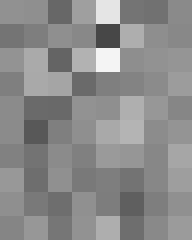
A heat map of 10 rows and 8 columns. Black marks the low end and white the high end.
The top middle is the ninth with the highest average. In the top middle lies a patch that is rougher than the rest. The top middle is the roughest part. The halves do not mirror each other.
